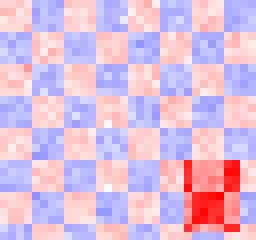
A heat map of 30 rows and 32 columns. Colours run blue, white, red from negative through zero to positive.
Values change most from cell to cell in the bottom right. An odd patch, higher than its surroundings, sits in the bottom right. The ninth with the highest average is the bottom right. Neither half mirrors the other.
